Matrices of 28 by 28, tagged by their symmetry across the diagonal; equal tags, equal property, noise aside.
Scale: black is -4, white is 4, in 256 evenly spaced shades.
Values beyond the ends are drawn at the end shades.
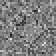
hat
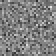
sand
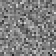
sand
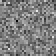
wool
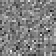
sand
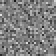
sand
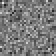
hat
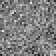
hat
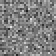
sand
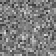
wool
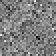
hat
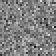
wool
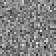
wool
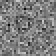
hat
